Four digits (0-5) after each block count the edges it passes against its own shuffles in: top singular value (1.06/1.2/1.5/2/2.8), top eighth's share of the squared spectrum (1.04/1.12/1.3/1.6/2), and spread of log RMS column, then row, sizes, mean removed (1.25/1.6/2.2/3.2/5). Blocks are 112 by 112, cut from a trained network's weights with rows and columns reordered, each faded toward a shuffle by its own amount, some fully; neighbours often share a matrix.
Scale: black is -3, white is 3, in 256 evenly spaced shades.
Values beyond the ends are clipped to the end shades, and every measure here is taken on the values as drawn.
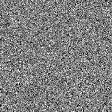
2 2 1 1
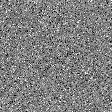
0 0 0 0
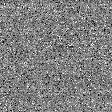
1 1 0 0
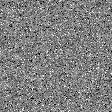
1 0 0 0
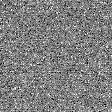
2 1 1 1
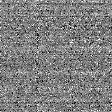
3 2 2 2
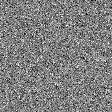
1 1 0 0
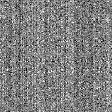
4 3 1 3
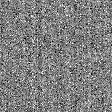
2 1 0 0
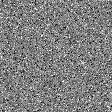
0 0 0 0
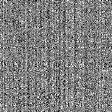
4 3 1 3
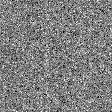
0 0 0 0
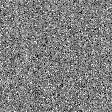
1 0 0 0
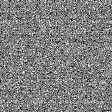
1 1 1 0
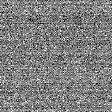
3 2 2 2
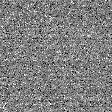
2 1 1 0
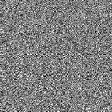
4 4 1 3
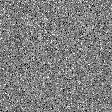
0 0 0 0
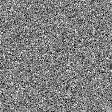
1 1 1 0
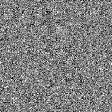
3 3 0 2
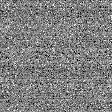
2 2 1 0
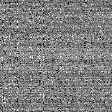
3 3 3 2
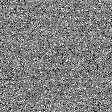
1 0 0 0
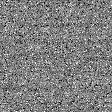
1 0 0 0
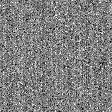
2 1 0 1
